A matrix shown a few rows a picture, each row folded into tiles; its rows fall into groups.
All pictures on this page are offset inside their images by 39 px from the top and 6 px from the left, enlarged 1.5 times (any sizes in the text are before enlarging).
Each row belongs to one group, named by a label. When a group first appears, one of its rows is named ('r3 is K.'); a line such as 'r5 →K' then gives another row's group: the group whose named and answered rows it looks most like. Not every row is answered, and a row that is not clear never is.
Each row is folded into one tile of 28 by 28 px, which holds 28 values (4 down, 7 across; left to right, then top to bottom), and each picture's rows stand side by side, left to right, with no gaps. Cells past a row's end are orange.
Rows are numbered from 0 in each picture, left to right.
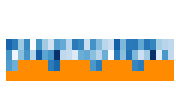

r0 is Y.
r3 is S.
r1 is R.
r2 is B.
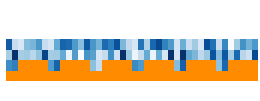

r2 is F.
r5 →R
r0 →R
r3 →B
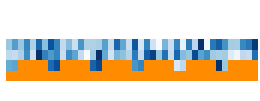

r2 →R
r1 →S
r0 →Y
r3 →S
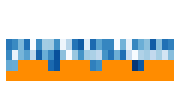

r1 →R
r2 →S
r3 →B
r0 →Y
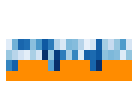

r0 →B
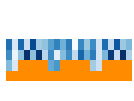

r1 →Y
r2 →F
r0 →F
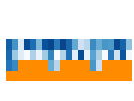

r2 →F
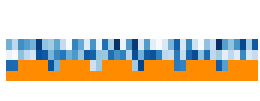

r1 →R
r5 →B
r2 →F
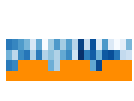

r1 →Y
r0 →S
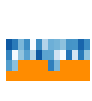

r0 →Y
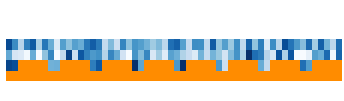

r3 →B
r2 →S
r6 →F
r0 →B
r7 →B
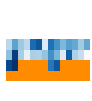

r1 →S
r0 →R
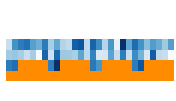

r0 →B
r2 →Y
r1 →R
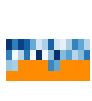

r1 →R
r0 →F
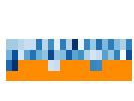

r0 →R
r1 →F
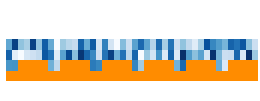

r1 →Y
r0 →B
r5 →F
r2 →S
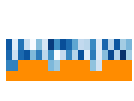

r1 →F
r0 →S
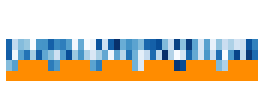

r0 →Y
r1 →S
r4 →S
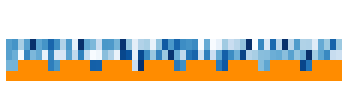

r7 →R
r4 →S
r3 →R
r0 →F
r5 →R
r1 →Y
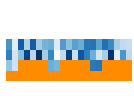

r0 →F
